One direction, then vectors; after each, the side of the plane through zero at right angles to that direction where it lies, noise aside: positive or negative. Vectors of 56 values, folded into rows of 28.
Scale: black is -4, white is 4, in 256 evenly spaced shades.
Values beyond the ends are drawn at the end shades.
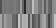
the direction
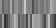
negative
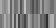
negative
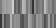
negative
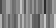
positive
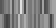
positive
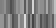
positive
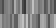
positive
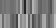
positive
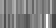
negative
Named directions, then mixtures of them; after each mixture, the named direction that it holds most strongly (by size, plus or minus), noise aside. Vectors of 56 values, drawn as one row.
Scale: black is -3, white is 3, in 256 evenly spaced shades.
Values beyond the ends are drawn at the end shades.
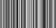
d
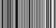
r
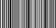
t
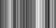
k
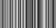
d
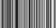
r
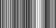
k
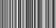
d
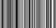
r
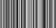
d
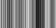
k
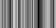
k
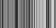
r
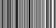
r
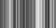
k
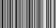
r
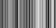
k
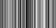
d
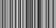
d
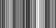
k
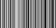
t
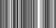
k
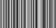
d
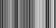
k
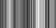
k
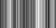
k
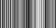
t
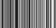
r
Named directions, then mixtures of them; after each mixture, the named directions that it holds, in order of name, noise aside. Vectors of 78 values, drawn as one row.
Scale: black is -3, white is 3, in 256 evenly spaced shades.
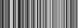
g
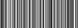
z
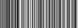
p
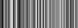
g, z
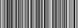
z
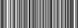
p, z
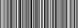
p, z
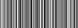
p, z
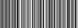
p, z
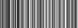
g, p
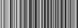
g, p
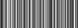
z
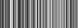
g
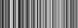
g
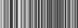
g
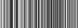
g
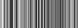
g, z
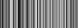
g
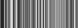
g, z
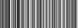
g, p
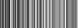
g, p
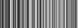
g, p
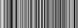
g, z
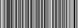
z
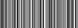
p, z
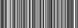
z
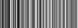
g, p
